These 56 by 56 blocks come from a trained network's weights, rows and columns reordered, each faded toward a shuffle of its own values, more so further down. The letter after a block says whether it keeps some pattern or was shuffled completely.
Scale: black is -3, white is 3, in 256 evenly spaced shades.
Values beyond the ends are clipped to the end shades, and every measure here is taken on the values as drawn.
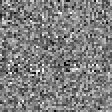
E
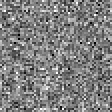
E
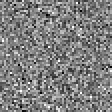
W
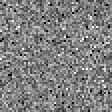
W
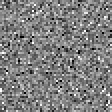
W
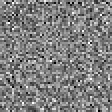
E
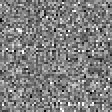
E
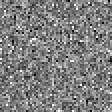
W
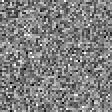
W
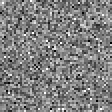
W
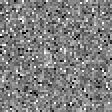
W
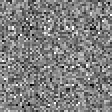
E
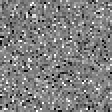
W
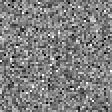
W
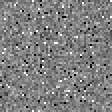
W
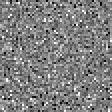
W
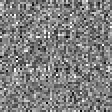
E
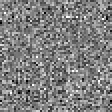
E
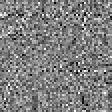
E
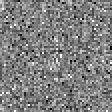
W
